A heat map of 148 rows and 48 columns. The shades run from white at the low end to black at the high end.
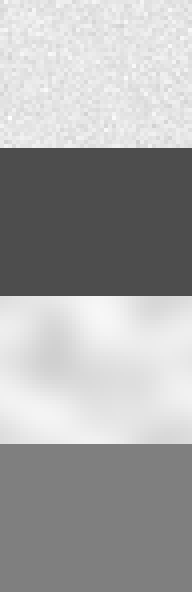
The table splits into 4 rows of 1 panel. Panel 1,1: very low, fine-grained, faint in contrast. Panel 2,1: high, flat. Panel 3,1: very low, smooth, faint in contrast. Panel 4,1: middling, flat.
